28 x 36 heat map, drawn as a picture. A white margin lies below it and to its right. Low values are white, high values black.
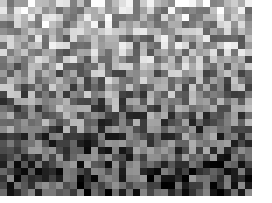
On average the colour sits 50% of the way up the scale. There is an overall slope up to the bottom. No row or column stands out. The texture is fine-grained noise.
